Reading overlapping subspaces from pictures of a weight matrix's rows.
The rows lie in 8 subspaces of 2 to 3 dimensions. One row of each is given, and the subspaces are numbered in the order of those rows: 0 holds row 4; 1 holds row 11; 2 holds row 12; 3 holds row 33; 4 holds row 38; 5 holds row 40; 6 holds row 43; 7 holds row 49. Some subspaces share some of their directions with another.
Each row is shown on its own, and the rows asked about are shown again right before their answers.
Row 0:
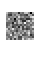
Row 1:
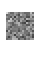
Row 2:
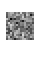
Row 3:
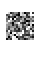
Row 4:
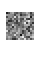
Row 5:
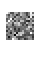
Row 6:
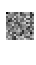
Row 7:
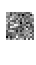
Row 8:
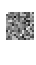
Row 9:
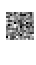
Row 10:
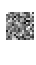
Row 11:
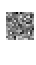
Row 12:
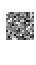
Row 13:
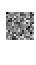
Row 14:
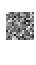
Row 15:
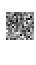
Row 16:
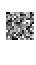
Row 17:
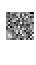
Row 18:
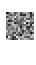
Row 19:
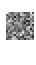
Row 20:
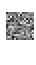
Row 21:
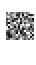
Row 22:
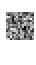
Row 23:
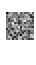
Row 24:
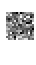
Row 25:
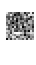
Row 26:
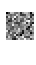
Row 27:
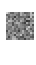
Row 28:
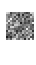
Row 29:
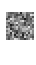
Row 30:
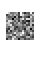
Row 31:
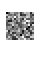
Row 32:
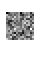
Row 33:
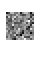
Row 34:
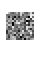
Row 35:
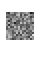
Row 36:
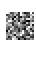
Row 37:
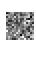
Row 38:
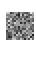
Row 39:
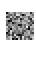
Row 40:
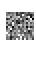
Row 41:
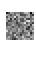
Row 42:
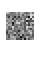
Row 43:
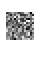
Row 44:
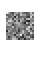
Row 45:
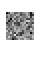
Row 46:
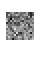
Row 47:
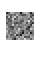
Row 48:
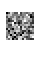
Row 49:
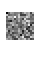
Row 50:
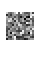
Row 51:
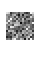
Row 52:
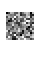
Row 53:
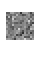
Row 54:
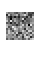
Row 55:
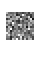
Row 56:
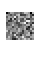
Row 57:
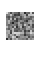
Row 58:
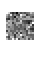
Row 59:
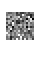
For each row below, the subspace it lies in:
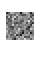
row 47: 3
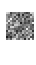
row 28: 4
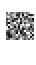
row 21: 4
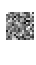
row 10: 6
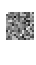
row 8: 7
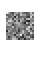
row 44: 0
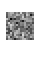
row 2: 2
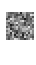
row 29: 2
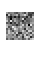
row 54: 7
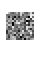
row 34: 5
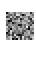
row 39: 5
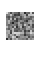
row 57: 0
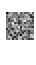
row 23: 6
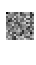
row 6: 1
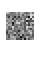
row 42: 5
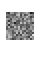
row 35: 4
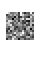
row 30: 2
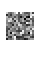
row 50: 1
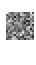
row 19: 2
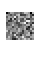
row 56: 6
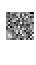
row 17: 4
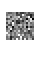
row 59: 5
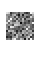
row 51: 4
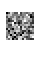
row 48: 6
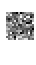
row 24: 1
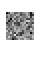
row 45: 7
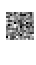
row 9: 4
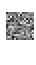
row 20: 3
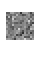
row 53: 3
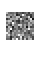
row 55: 5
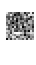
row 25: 0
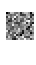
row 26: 3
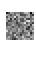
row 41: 6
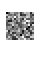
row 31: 7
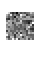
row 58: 1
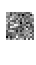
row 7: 4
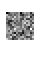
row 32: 2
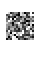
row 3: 0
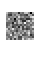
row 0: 6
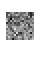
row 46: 7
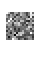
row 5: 7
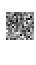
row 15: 0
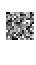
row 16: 1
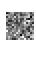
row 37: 0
